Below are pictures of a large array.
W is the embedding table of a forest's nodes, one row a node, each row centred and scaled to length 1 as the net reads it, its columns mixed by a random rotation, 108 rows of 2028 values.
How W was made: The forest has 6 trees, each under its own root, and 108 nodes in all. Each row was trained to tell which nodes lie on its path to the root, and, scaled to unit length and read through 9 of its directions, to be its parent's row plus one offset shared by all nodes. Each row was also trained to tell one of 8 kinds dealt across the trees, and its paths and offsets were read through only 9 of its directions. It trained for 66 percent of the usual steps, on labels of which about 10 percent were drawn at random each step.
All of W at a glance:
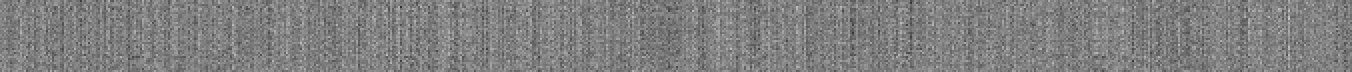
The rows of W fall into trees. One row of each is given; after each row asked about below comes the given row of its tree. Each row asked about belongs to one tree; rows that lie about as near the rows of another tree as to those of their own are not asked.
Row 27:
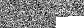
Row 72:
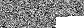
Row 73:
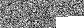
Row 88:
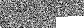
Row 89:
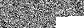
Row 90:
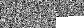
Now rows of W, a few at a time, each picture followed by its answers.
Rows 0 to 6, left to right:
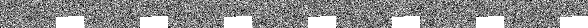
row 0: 27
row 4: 73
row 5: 90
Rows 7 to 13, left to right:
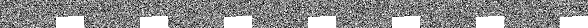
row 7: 89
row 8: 88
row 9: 89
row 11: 72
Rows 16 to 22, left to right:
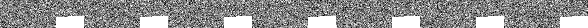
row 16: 89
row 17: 27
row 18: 73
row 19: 90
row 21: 88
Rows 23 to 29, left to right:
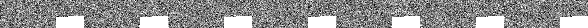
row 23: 90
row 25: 89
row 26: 90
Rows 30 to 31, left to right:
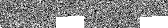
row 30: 89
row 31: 73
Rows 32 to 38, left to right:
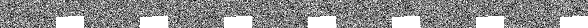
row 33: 90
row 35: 73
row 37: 72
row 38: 73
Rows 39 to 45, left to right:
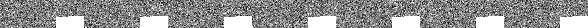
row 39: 73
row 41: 73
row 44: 88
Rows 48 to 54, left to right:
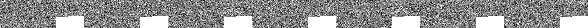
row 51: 89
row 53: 27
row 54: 27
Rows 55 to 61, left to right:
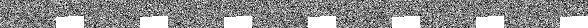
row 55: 73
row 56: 90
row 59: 73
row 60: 89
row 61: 89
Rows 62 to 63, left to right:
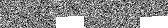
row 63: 88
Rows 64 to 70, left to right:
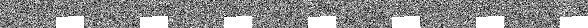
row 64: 72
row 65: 27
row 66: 90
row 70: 73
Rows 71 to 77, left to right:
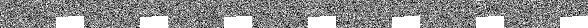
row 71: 27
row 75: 88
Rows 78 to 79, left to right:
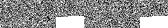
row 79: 73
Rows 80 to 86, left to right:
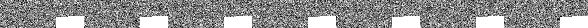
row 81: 73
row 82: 89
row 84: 88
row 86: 90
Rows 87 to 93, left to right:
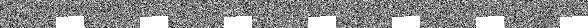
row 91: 90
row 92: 73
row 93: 73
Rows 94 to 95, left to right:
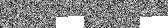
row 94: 27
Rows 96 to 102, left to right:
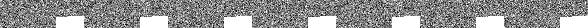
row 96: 89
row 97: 27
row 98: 90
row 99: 72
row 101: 27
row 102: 89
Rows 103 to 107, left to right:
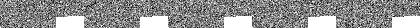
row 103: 88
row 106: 88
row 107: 90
